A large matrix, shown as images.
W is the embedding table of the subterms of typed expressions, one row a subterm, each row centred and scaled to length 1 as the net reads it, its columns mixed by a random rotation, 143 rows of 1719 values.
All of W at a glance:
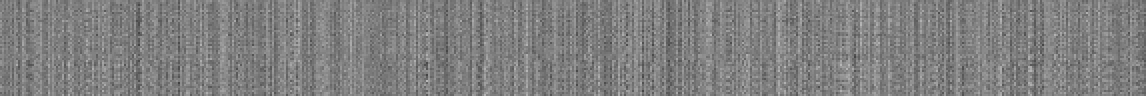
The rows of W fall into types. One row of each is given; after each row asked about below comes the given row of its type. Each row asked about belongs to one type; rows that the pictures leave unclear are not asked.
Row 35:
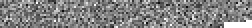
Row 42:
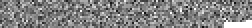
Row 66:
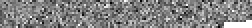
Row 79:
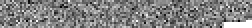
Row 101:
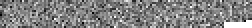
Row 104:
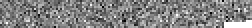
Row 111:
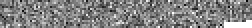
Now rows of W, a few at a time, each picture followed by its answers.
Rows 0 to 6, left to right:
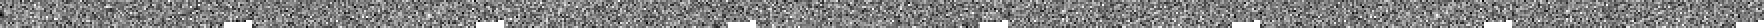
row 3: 79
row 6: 35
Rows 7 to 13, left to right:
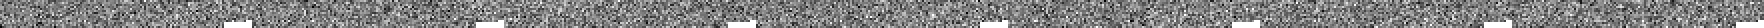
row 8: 79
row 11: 104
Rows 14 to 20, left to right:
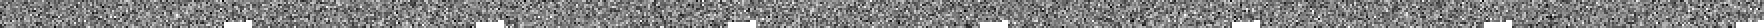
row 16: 111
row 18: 104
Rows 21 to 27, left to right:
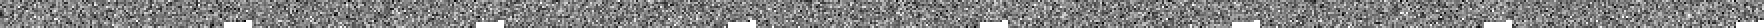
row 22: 104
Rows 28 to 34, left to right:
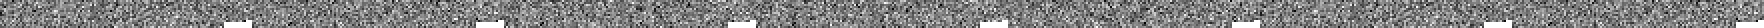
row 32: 104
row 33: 35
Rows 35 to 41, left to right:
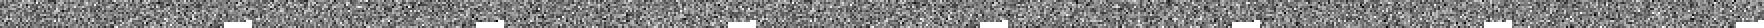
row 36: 35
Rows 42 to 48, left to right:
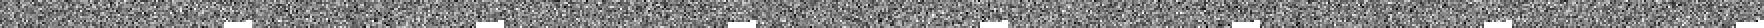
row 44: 79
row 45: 104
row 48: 35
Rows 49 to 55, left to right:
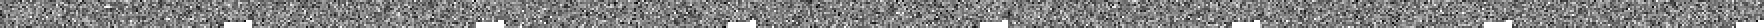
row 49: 66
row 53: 66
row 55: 101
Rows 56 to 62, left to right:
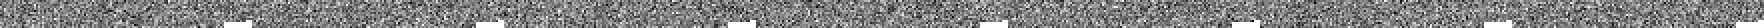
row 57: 35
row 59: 79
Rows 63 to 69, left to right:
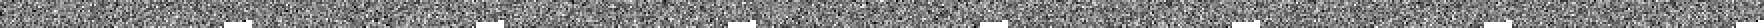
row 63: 35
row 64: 104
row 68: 35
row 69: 101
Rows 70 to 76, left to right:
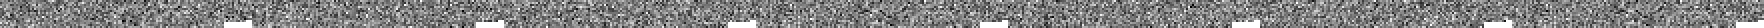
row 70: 104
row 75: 35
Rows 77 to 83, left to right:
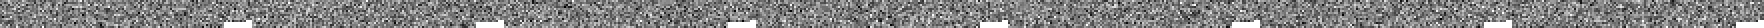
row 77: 42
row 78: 35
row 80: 104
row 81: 66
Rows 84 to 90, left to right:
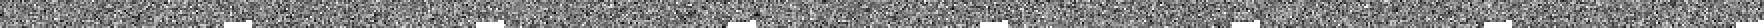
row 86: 66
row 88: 79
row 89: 66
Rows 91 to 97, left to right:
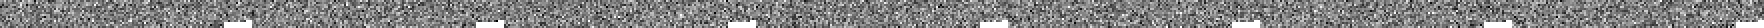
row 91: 35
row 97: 111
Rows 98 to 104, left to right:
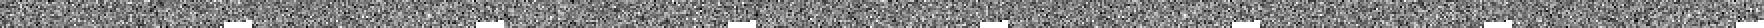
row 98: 111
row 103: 101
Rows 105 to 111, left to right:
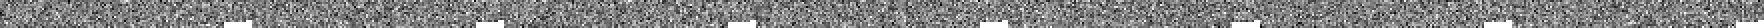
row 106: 104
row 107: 66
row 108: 111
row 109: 79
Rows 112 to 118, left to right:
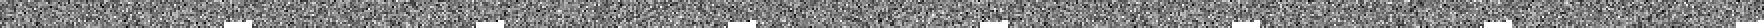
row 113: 101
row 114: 35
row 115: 104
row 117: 111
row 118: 111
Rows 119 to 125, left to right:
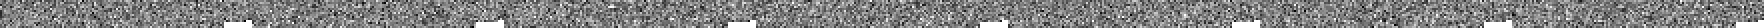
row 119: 101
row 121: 66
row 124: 104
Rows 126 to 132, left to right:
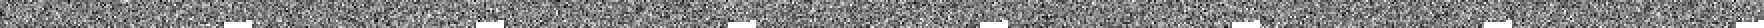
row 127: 104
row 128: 79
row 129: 35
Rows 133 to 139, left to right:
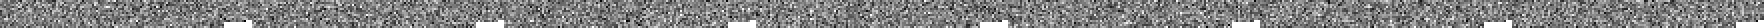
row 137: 111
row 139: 101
